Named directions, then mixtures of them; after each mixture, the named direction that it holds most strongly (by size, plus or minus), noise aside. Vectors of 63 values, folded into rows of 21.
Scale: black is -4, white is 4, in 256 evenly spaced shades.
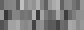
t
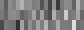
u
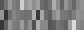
t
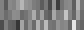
u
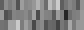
t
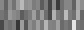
u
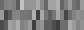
t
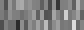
u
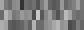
t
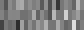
u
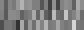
u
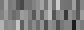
u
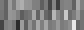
u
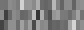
t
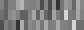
u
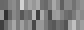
t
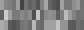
t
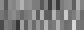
u
